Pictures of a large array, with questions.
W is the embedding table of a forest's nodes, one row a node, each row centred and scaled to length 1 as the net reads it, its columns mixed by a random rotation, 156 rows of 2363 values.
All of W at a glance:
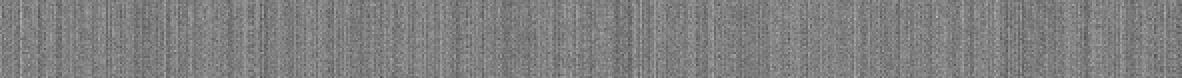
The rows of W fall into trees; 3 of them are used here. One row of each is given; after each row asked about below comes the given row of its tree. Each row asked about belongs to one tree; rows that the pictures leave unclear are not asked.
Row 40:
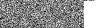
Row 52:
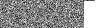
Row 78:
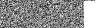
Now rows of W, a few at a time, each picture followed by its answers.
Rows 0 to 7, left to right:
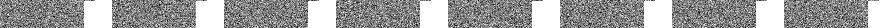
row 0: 78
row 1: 78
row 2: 52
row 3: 40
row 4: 52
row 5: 78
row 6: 52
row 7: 40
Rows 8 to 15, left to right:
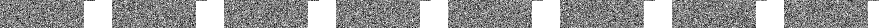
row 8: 52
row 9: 40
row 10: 52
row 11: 52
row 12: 40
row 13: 78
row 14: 40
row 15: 78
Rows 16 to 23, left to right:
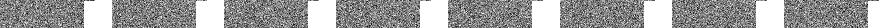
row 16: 52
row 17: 78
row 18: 40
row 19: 40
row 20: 40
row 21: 40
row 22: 40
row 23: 52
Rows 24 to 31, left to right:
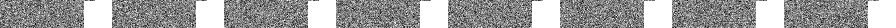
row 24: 40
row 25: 40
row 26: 40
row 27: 52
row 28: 52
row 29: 40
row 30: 78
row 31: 40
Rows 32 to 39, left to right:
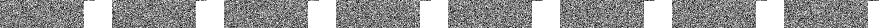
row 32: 40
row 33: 40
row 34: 40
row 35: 40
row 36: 52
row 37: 52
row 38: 40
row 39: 52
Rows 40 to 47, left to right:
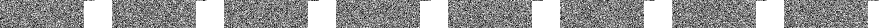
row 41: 78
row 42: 52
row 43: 52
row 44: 40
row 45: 40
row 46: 78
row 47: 78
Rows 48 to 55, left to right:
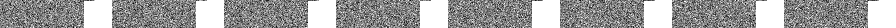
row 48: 52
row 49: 40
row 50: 52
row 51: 40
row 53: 52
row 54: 40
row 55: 52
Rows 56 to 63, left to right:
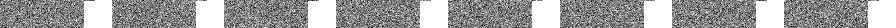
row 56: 52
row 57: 78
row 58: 52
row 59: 78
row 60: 40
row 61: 78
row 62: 52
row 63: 40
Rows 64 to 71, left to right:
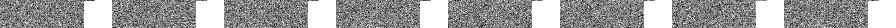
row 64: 52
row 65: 78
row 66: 52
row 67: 52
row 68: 40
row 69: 40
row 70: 78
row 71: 52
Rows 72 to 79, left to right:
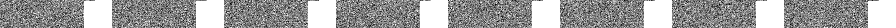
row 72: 40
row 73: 52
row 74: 78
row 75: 40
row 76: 78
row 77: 78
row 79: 52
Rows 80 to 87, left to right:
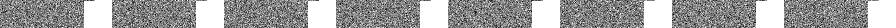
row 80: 52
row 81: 40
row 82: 40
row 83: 52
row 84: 52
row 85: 78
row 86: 52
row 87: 40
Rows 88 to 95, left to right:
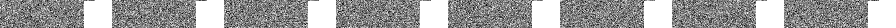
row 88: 40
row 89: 52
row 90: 78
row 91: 78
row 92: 40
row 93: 40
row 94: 40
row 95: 52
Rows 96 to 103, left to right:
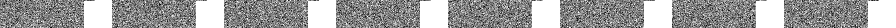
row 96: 52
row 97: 78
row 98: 40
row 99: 52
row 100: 40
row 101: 52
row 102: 40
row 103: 52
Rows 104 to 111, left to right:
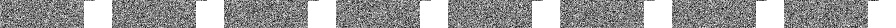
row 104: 78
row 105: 40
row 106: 78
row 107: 40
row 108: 52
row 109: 78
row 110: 52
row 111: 52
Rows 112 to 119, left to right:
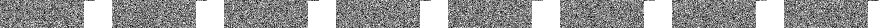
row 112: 52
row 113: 78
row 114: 52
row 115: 52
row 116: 78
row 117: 40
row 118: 40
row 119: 52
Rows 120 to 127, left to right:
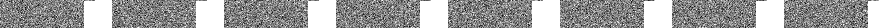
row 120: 40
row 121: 78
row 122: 40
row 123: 52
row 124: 40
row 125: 52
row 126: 52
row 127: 40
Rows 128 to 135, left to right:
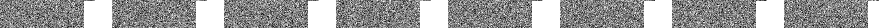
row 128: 52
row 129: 78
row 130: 52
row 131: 78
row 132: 52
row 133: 40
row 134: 52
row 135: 40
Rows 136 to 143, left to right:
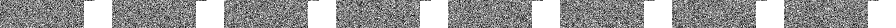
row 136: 52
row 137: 52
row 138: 40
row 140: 40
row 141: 52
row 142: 40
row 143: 40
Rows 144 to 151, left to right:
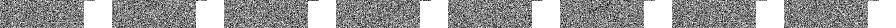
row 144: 78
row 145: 40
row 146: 52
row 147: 52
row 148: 52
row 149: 78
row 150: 78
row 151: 78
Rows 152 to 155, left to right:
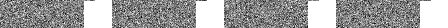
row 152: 40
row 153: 52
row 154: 40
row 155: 52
